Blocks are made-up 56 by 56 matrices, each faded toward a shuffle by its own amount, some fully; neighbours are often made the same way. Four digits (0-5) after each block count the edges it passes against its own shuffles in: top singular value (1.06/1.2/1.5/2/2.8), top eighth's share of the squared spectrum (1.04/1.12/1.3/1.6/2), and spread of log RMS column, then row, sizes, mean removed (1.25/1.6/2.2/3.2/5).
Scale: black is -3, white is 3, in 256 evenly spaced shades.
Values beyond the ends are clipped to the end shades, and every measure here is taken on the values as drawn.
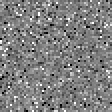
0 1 0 0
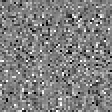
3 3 2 2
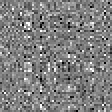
4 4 2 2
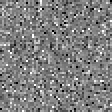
2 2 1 0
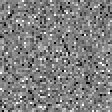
3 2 0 0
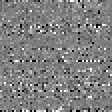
2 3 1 3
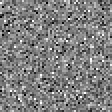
2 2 0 0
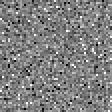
0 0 0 0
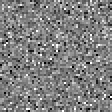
0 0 0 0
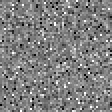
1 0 0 0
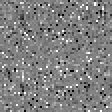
2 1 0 0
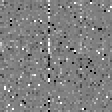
3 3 1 0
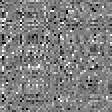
4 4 2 2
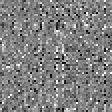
4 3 2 2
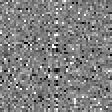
4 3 1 1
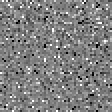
1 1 0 1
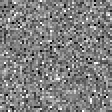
0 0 1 0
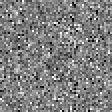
0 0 1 0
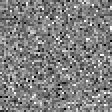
0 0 0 0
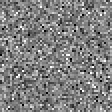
0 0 0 0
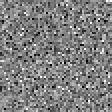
0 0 0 1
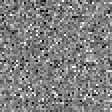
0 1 0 1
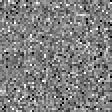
0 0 0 0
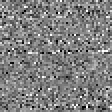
1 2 0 3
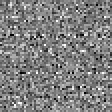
1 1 0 3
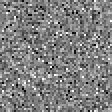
0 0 0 0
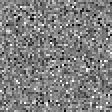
0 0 0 1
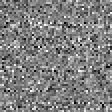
1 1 0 3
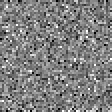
0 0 0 1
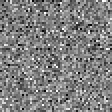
0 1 0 2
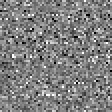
1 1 0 3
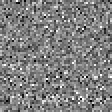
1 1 0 2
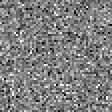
0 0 0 1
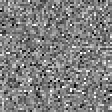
0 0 0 1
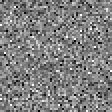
0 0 0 1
